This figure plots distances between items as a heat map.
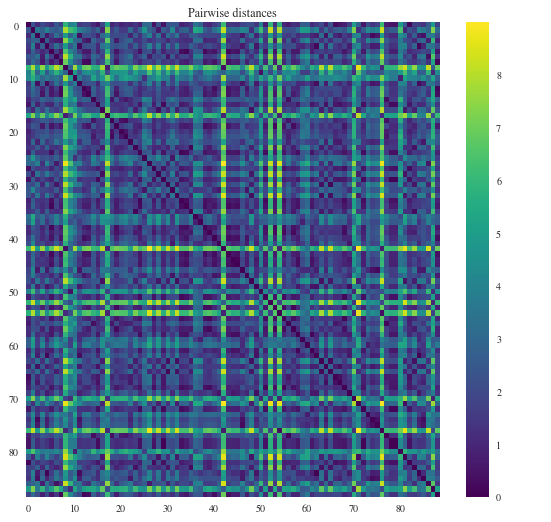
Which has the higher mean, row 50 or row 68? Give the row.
50
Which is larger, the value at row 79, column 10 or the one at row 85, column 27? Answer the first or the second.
the first
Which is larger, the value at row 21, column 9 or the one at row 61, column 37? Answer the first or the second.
the first
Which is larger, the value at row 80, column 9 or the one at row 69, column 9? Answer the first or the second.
the first
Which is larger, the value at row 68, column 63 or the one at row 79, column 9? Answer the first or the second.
the second
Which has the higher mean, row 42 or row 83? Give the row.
42
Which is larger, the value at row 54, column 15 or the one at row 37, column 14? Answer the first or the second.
the first
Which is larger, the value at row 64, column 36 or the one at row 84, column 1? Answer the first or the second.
the second
